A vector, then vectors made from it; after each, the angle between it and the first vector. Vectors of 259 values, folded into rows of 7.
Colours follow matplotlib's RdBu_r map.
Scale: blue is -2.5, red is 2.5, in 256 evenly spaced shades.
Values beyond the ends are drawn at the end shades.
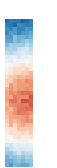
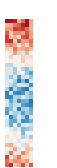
nearly opposite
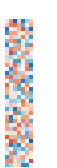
orthogonal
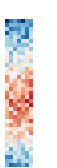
nearly parallel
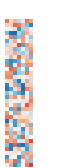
orthogonal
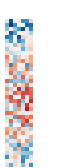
partly aligned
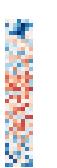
partly aligned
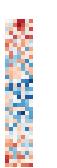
partly opposed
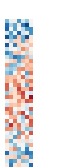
partly aligned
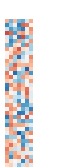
orthogonal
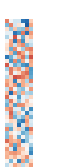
orthogonal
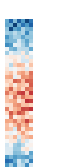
nearly parallel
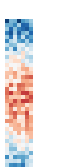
nearly parallel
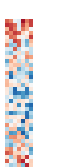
partly opposed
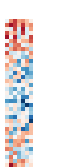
partly opposed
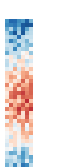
nearly parallel
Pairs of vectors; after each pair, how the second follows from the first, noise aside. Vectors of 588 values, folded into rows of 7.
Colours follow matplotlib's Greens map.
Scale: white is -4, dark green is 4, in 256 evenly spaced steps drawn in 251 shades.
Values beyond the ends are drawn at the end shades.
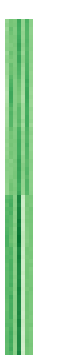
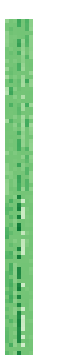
partly zeroed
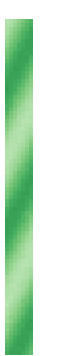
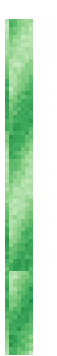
wrapped around
